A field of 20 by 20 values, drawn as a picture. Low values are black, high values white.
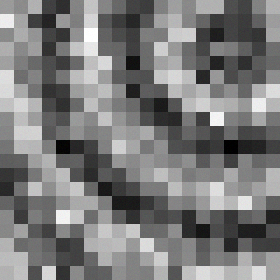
Mirror symmetry: none. Rings: centred on the top right. Odd rows or columns: none. Slope: none. Ninth with the highest average: top left.
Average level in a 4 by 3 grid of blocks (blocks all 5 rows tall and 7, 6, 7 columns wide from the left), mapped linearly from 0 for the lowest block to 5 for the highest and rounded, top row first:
420
524
223
351
